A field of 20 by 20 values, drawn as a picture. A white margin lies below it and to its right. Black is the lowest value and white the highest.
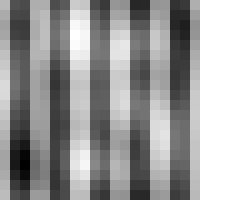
The ninth with the highest average is the top middle. The ninth with the lowest average is the bottom left. No overall slope runs across the table. Upright stripes repeat 5 times across the table. There are no lone odd cells.
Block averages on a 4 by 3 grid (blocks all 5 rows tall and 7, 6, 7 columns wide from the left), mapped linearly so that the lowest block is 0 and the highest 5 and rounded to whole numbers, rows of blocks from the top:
2 5 1
2 5 2
1 4 3
0 4 2
